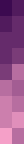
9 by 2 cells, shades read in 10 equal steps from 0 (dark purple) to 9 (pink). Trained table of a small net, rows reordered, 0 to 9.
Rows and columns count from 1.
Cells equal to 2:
4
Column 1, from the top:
0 1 2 2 3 6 7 7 9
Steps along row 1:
up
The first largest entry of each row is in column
2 2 1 2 2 1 1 2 1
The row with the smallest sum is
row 1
